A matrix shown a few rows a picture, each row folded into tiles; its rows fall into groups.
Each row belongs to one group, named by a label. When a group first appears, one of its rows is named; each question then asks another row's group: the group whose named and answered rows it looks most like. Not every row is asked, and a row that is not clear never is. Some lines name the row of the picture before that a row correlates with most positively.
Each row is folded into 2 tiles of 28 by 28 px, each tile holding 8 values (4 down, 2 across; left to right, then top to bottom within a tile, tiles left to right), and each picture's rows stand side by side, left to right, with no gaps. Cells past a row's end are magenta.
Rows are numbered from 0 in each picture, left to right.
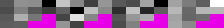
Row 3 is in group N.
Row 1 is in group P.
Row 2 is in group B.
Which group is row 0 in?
B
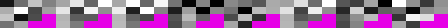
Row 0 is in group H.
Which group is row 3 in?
B
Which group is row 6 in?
B
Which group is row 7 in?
P
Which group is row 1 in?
N
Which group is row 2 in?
N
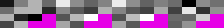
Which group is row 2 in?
P
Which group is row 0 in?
H
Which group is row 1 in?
P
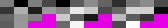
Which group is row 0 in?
B
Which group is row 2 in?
H
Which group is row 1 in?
H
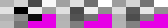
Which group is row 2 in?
N
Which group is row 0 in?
N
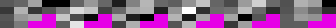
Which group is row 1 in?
H
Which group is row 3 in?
H
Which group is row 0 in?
B
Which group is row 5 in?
B
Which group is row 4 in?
H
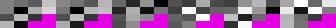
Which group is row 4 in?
H
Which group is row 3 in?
B
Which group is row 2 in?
B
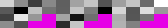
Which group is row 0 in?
P
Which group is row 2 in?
N
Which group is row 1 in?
H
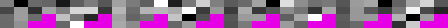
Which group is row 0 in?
B
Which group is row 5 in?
P
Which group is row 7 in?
H
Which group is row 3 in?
H
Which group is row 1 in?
H
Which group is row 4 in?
B
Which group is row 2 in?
N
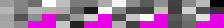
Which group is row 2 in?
P
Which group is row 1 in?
P
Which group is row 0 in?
N
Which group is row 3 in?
B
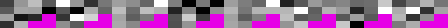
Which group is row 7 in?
H
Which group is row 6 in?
P
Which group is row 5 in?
H
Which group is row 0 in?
H
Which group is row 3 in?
B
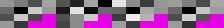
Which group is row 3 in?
P
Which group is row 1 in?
B
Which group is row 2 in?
P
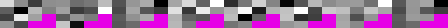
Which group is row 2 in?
B
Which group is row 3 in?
N
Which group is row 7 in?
B
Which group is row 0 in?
P
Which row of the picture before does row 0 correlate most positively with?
2
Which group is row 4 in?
H
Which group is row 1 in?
P
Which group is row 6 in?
N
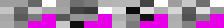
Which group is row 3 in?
N
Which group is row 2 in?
N
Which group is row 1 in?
P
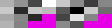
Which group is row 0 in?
N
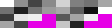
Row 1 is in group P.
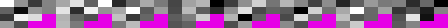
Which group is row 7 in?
B
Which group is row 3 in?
B
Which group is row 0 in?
P
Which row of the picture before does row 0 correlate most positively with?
0
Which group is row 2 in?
H
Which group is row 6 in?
H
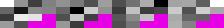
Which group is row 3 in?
N
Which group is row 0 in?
P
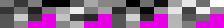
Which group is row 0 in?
B
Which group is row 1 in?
H
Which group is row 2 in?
B
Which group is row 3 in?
N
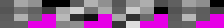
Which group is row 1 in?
H
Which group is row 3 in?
B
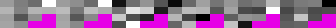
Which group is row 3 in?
H
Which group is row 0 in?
N
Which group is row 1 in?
N
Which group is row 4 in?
P
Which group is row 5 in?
B
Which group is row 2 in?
H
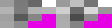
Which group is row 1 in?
N
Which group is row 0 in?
N
